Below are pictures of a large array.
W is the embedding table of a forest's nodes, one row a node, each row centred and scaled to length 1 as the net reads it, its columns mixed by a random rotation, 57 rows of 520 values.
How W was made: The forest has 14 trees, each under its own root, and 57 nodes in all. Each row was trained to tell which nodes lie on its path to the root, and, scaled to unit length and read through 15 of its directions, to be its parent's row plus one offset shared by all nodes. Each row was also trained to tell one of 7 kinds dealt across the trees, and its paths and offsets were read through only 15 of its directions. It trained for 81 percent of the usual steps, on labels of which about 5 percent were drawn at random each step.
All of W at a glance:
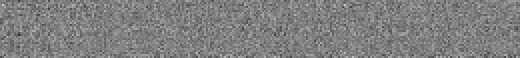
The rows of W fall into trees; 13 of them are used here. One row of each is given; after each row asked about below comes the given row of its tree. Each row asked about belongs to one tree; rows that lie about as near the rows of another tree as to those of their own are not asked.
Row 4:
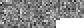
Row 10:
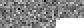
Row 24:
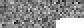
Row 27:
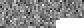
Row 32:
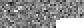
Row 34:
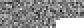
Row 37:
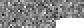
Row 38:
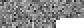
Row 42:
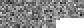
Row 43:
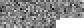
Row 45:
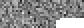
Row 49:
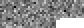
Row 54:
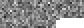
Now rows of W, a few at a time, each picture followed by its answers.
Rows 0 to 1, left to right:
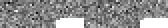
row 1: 49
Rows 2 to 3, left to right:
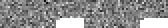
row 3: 42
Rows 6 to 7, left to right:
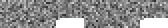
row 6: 34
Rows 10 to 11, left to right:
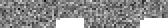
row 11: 54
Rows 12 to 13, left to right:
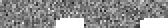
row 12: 10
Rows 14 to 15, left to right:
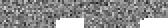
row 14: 10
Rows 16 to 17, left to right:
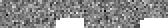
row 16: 10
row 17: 37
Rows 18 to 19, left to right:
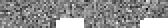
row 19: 45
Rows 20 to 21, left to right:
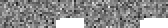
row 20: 27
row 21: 37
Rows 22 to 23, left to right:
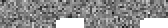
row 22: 38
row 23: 45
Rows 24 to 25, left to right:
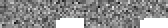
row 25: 49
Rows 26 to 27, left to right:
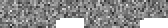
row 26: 54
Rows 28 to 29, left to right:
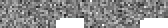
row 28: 45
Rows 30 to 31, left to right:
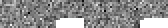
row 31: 37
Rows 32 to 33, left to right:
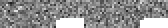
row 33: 34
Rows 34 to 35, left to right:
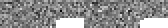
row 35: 32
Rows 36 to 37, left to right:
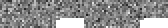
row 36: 42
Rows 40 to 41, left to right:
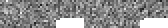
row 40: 4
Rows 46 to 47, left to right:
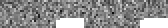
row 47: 27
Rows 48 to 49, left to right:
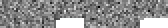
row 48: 38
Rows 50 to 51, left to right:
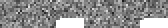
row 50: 34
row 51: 27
